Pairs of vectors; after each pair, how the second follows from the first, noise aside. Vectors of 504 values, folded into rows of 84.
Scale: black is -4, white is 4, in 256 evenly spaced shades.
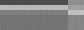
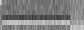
wrapped around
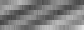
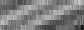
negated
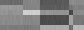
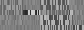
sign-scrambled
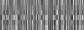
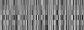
negated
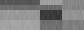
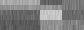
negated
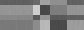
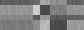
copied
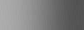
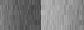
wrapped around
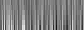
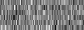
shuffled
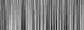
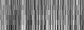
negated
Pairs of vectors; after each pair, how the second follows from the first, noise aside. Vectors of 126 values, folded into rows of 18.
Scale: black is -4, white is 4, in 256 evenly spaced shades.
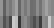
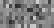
shuffled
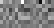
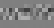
partly zeroed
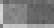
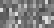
shuffled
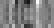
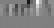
partly zeroed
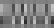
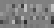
partly zeroed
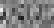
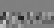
partly zeroed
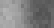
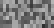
shuffled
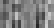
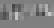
partly zeroed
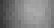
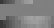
partly zeroed
